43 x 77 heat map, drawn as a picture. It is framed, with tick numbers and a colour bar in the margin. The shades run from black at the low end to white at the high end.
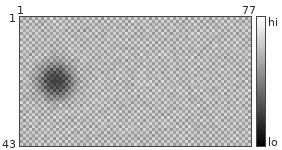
No single row or column stands out from its neighbours. The middle left is the ninth with the lowest average. The field is checkered. A single dip lies in the middle left.
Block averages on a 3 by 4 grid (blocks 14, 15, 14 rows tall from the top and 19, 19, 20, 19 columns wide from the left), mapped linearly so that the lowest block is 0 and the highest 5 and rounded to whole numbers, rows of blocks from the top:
5 5 5 5
0 5 5 5
5 5 5 5
